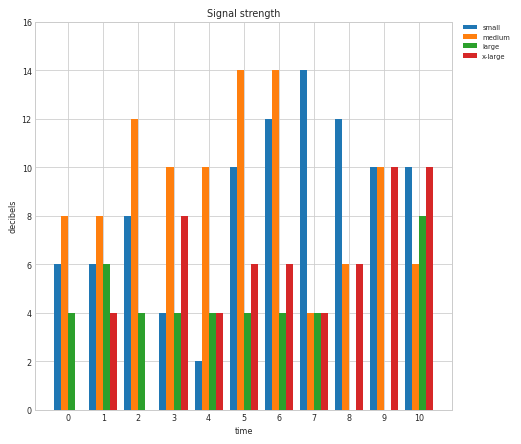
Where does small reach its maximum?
7
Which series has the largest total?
medium
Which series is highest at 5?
medium
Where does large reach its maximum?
10
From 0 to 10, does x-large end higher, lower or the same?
higher
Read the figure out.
Title: Signal strength
x-axis: time, ticks 0 1 2 3 4 5 6 7 8 9 10
y-axis: decibels, ticks 0 2 4 6 8 10 12 14 16
Legend: small, medium, large, x-large
Values:
small: 6 6 8 4 2 10 12 14 12 10 10
medium: 8 8 12 10 10 14 14 4 6 10 6
large: 4 6 4 4 4 4 4 4 0 0 8
x-large: 0 4 0 8 4 6 6 4 6 10 10
